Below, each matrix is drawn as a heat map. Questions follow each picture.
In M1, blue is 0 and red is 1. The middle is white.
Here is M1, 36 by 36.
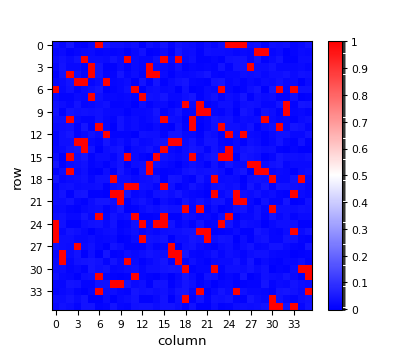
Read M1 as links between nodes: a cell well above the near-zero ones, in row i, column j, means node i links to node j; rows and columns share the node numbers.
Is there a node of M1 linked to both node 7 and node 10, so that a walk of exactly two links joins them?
no
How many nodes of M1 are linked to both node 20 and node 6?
1
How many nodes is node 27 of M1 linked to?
2
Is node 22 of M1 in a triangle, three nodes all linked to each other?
yes
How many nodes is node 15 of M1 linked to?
6
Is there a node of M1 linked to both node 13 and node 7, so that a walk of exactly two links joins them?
no
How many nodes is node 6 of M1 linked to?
5
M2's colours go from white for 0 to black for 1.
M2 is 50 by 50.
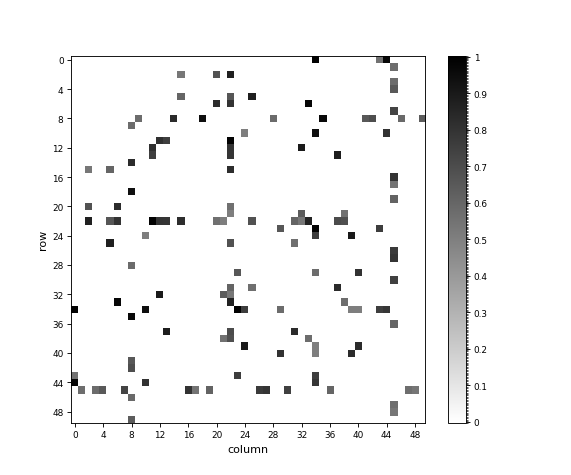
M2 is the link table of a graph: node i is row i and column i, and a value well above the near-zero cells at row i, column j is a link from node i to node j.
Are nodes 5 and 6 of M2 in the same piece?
yes
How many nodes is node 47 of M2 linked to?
1
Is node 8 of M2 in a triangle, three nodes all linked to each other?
no
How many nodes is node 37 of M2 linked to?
3
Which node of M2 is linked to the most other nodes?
node 22
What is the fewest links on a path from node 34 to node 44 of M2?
1
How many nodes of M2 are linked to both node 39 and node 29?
2
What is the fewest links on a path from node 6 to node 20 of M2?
1
